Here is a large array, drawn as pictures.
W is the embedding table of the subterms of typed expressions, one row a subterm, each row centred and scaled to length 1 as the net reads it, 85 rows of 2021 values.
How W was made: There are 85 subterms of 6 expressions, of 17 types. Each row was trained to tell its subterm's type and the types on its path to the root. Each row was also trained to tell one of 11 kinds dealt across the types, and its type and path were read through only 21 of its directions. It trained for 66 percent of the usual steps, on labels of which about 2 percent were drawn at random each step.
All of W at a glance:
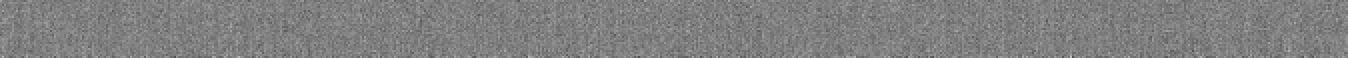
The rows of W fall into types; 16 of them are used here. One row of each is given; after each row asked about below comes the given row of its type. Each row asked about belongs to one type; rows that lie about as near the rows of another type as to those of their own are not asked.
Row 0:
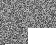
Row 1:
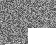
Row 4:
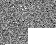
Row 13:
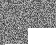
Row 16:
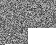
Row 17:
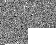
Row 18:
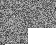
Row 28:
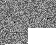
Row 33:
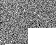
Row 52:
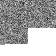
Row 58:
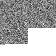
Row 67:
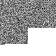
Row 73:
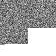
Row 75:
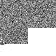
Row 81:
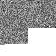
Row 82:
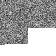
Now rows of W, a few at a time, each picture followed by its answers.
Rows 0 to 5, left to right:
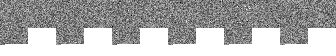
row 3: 17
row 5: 33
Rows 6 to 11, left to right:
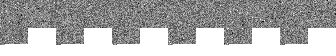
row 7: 18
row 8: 0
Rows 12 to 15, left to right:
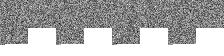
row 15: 28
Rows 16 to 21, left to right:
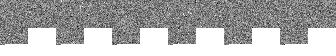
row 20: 13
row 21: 75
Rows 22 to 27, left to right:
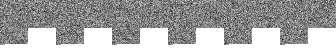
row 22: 33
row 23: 75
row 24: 58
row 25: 58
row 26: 13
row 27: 81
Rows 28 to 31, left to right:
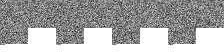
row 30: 28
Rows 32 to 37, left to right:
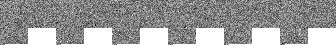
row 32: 52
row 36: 13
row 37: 82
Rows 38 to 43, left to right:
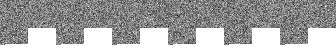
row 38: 0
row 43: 17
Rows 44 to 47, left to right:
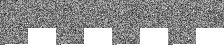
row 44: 18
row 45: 33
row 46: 82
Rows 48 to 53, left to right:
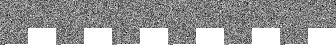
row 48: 52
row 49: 16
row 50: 13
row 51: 17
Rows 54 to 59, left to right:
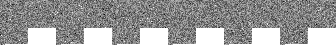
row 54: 58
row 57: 81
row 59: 73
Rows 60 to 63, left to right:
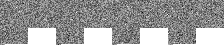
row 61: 75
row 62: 73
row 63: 1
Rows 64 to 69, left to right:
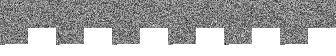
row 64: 16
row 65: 4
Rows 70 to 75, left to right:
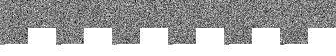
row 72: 52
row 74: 1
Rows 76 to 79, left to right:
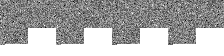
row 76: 82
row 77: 52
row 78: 18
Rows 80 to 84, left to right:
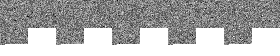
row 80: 16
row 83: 16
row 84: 28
